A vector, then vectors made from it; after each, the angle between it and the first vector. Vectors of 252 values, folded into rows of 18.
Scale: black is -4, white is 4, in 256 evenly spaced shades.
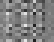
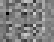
nearly opposite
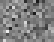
partly aligned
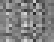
nearly parallel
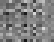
nearly opposite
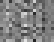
nearly parallel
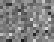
partly opposed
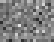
partly opposed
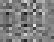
nearly opposite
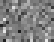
orthogonal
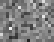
partly opposed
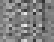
nearly parallel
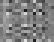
nearly parallel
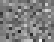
partly aligned
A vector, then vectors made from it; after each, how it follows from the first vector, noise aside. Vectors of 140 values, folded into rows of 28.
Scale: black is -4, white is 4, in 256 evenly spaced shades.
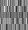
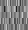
sign-scrambled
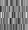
wrapped around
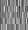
sign-scrambled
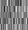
sign-scrambled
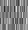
sign-scrambled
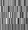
wrapped around
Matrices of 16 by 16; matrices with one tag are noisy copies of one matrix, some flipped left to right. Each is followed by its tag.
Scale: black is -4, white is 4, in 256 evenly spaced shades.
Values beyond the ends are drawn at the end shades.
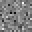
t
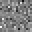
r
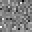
r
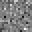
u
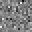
r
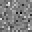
t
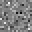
t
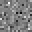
t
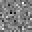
t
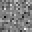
u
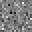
t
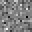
u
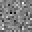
t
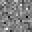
u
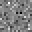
t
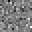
r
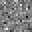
u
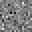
t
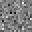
t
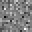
u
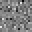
r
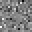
r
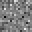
u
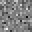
u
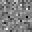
u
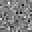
t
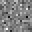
u
